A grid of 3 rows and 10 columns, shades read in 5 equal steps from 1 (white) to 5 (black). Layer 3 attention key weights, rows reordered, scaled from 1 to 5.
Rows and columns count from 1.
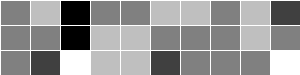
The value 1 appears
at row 3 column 3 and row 3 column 10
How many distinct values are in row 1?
4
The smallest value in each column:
3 2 1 2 2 2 2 3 2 1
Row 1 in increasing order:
2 2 2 2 3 3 3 3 4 5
